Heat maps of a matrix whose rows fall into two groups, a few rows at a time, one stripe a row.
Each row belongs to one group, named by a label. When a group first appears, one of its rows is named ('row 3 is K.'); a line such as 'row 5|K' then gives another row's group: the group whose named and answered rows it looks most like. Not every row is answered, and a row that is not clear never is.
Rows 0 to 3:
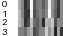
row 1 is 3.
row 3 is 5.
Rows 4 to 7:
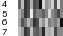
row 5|3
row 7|3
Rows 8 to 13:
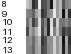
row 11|5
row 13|5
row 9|5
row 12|5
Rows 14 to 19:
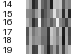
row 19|3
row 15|5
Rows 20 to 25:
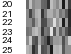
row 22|5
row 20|5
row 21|5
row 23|5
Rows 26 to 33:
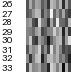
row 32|5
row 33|5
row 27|5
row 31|5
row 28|3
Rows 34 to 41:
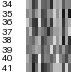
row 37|3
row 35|5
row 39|5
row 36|3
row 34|3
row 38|5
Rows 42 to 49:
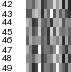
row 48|5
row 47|3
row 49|3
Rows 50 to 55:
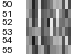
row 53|5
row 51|3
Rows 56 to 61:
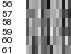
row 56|5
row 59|5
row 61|3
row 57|5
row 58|5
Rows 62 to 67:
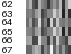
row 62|3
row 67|5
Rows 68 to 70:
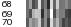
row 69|5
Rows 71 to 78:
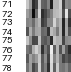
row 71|3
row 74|5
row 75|3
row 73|5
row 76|5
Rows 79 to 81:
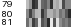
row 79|3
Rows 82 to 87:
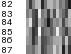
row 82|5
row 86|3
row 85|3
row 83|3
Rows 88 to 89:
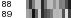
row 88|5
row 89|3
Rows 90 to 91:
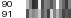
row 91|5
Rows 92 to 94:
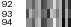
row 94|5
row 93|5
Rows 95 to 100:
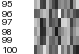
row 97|3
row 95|3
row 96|5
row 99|3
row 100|5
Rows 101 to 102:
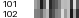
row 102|5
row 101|3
